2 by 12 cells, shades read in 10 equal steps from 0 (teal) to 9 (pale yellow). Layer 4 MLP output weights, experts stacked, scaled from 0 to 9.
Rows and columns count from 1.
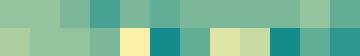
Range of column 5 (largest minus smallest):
5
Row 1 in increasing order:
2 3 3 4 4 4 4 4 4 5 5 5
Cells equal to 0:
2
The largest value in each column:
6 5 5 4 9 3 4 8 7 4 5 3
